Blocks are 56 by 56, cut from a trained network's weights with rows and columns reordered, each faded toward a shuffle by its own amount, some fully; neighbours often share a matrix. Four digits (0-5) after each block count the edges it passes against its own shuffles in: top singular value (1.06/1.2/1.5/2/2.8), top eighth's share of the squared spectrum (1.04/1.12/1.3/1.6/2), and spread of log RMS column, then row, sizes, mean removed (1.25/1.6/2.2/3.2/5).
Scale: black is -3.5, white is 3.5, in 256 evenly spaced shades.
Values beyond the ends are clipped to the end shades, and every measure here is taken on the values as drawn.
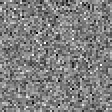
0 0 0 0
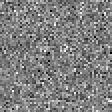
2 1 0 0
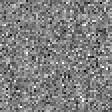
0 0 1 0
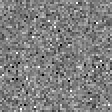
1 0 0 0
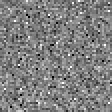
1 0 0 0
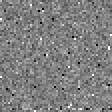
1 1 0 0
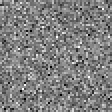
0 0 0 0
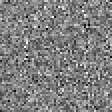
2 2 1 1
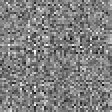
3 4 2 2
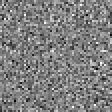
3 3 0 1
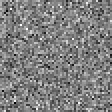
0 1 0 0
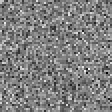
0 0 0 0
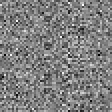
3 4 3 0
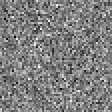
0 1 0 0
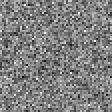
0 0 0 0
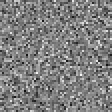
2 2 0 0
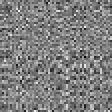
4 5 3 2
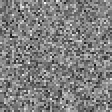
1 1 0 0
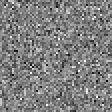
2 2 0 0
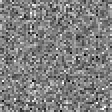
2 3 1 1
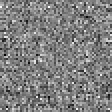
3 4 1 2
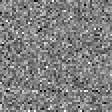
2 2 0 1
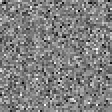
0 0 0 0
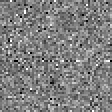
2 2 0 1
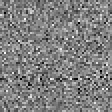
2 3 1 2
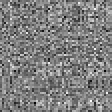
4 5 2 2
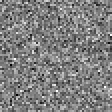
1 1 0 0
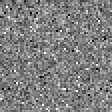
0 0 0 0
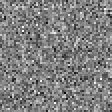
0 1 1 0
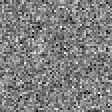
2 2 0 0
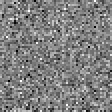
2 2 0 0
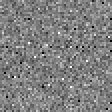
1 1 0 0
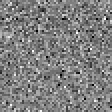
2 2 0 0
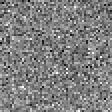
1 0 0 0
